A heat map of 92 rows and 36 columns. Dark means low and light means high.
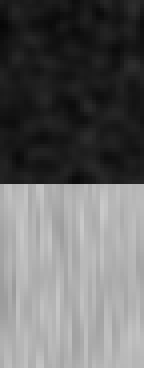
It is made of 2 by 1 panels. Panel 1,1: very low, blotchy, faint in contrast. Panel 2,1: high, streaked downward, faint in contrast.
